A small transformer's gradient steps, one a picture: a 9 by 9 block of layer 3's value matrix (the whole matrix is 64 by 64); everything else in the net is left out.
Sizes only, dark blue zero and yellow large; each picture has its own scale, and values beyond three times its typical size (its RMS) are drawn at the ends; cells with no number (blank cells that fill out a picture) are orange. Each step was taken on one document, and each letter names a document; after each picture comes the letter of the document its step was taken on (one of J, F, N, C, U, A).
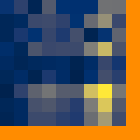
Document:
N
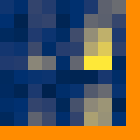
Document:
N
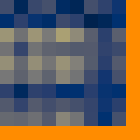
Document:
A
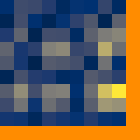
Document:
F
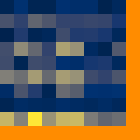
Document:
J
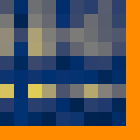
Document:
A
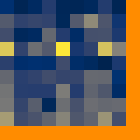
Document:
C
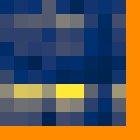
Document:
A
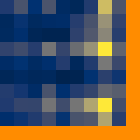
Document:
N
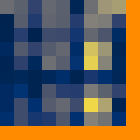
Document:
N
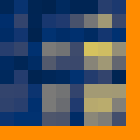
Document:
N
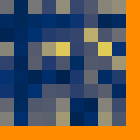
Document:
C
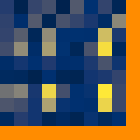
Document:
F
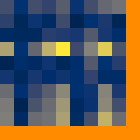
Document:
C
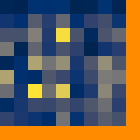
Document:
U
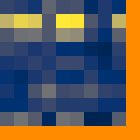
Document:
A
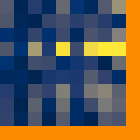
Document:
C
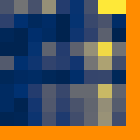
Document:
N
